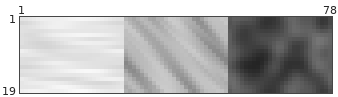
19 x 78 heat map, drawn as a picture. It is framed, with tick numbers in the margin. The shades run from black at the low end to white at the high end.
It is made of 1 by 3 panels. Panel 1,1: very high, streaked across, faint in contrast. Panel 1,2: high, slanting down to the right. Panel 1,3: low, blotchy.
